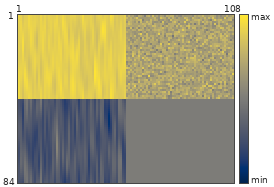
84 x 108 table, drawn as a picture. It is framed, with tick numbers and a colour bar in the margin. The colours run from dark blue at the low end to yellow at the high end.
The table splits into 2 rows of 2 panels. Panel 1,1: very high, streaked downward, faint in contrast. Panel 1,2: high, fine-grained. Panel 2,1: low, streaked downward. Panel 2,2: middling, flat.
